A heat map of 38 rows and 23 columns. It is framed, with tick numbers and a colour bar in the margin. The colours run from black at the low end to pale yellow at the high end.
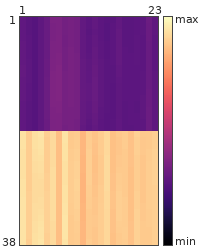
It is made of 2 by 1 panels. Panel 1,1: low, streaked downward, faint in contrast. Panel 2,1: very high, streaked downward, faint in contrast.
